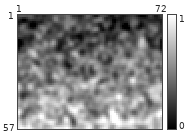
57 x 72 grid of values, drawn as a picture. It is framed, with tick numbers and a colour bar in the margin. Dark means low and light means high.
Grain: blotchy. Stripes: none. Histogram: bell-shaped. Slope: up to the bottom.
